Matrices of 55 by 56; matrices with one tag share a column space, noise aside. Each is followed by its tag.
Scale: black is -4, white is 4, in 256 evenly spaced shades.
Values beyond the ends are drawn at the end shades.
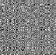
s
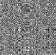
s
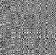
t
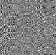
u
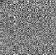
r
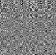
r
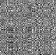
s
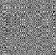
u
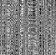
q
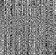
q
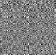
r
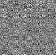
r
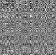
r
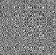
u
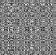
s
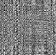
q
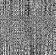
q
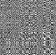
t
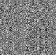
s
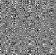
r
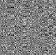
u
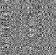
u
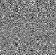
r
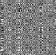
s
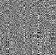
t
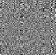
r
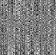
q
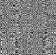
t
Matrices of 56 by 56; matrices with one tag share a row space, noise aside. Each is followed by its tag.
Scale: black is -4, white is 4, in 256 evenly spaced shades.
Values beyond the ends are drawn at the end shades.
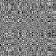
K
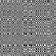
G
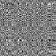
K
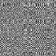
G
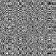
K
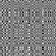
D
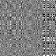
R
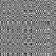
G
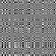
D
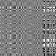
R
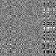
R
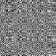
K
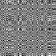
K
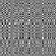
D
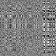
R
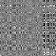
R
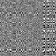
R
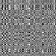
D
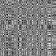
K
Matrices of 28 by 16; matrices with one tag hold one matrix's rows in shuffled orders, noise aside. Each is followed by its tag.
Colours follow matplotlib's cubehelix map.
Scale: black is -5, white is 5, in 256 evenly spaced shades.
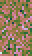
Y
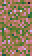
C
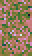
C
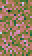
Y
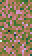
Y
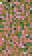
Y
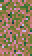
Y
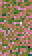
C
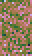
C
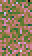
C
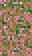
C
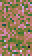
C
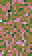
Y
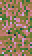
Y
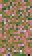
C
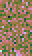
Y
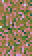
Y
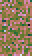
C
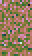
C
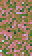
Y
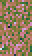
Y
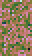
C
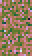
C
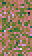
C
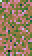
Y
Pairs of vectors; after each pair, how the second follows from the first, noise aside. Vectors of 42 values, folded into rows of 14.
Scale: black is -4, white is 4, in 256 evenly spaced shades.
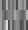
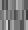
sign-scrambled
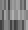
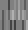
partly zeroed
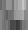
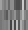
sign-scrambled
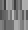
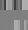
partly zeroed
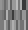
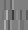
partly zeroed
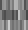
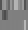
partly zeroed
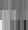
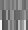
sign-scrambled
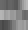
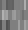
partly zeroed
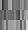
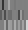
partly zeroed
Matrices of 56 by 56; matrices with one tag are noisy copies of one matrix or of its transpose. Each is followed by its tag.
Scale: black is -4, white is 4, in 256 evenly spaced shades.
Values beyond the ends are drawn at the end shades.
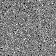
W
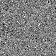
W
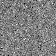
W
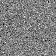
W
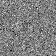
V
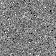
V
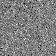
W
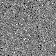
W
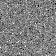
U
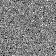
U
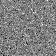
U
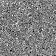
V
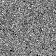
V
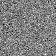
W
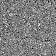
W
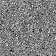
V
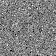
V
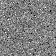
V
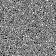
U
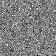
V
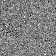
W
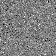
W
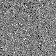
W
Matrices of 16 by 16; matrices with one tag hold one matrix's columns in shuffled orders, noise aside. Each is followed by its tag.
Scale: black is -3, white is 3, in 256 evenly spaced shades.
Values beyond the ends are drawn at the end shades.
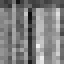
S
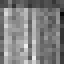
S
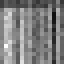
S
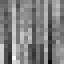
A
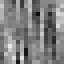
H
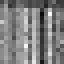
S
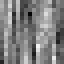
H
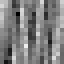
H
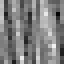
H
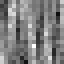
H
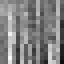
A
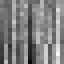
A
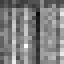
S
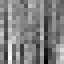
A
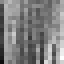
A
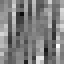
H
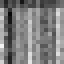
S
